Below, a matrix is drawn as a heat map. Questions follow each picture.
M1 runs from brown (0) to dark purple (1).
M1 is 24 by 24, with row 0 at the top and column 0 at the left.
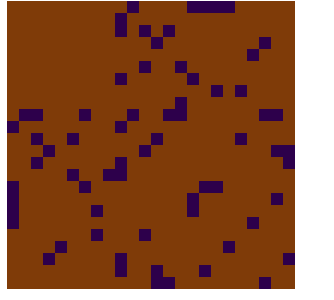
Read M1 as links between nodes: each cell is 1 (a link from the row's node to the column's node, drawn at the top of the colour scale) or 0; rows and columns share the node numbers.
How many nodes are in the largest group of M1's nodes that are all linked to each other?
3
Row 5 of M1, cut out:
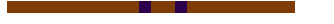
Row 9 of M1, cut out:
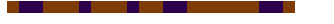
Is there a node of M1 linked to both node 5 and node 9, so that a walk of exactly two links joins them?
yes
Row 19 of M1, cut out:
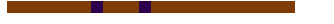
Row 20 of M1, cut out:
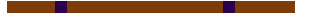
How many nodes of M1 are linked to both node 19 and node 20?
0
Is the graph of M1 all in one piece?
yes
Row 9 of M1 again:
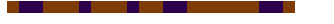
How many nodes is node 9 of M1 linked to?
8
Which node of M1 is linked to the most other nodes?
node 9
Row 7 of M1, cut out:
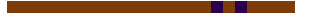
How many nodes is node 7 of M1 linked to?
2
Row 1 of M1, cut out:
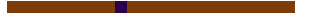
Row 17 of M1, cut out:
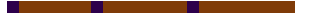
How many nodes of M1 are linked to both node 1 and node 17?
0
